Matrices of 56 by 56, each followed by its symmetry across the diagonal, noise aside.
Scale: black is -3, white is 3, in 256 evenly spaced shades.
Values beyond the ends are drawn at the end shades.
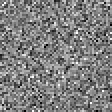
symmetric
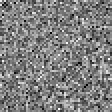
symmetric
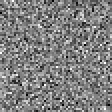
antisymmetric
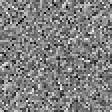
symmetric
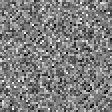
symmetric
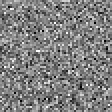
neither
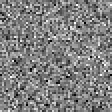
neither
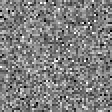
neither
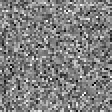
antisymmetric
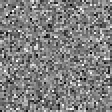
antisymmetric
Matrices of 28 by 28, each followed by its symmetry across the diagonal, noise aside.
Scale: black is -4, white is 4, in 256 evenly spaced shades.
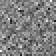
symmetric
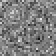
symmetric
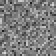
symmetric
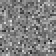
neither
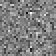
neither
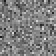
neither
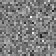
neither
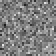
symmetric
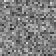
neither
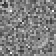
symmetric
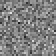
neither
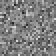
symmetric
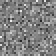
symmetric
